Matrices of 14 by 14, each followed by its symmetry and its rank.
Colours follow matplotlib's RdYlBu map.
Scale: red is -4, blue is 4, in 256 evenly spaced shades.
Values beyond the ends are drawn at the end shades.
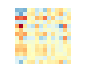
neither, rank two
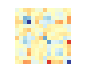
symmetric, rank three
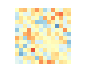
antisymmetric, full rank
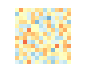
antisymmetric, full rank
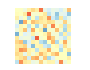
antisymmetric, full rank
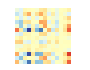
neither, rank two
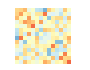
symmetric, full rank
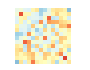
symmetric, full rank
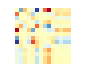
antisymmetric, rank two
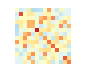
symmetric, full rank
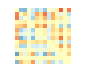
antisymmetric, rank two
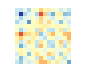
symmetric, rank three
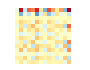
neither, rank two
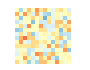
antisymmetric, full rank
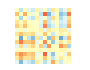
antisymmetric, rank two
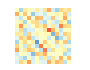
antisymmetric, full rank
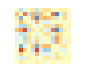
antisymmetric, rank two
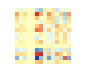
neither, rank two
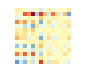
neither, rank two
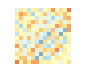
symmetric, full rank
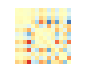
antisymmetric, rank two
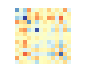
symmetric, rank three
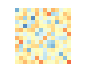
symmetric, full rank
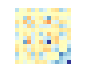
symmetric, rank three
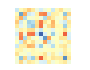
symmetric, rank three
